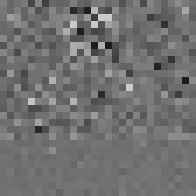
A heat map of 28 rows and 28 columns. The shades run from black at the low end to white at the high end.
The bottom part is calmer, past a seam about 70% of the way down. The top middle is the roughest part. There are no regular stripes. No single row or column stands out from its neighbours. An odd patch, rougher than its surroundings, sits in the top middle.
